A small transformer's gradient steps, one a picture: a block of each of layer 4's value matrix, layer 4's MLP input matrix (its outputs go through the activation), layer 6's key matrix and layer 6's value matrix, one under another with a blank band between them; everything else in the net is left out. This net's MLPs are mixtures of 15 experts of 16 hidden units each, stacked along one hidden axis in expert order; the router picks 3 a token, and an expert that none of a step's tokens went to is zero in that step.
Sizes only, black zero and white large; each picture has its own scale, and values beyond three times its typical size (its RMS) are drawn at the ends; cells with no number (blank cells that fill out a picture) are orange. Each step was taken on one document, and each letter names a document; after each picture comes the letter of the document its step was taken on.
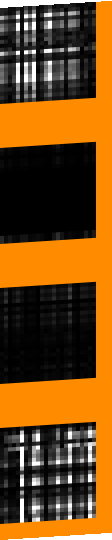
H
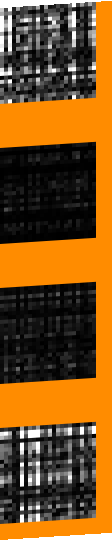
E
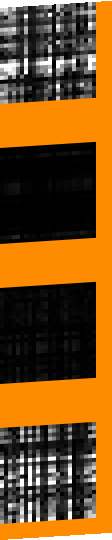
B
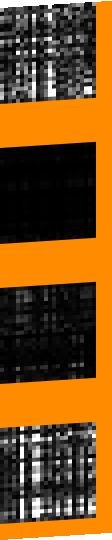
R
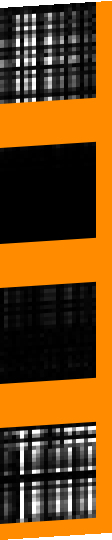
H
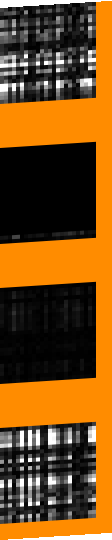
B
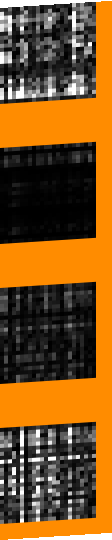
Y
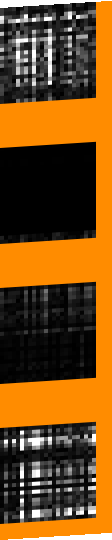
R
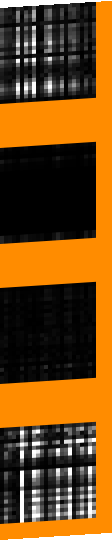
H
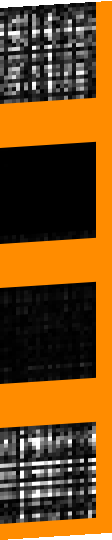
R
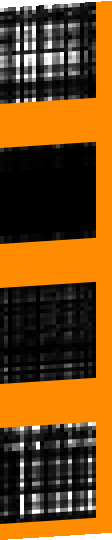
H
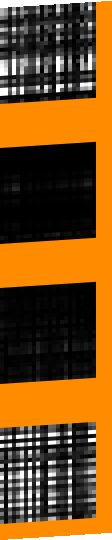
B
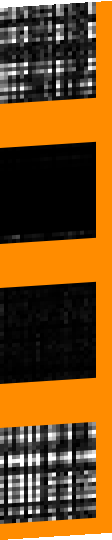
B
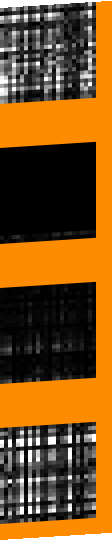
B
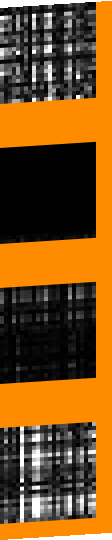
R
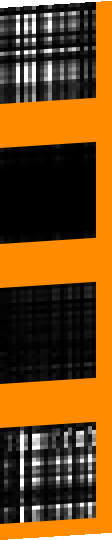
H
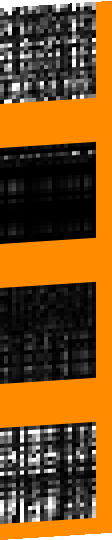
Y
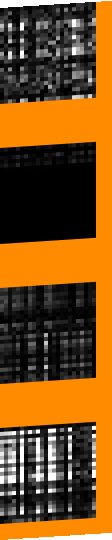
Y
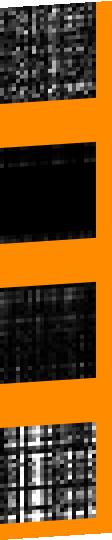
R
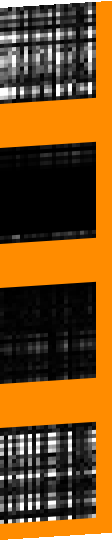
B
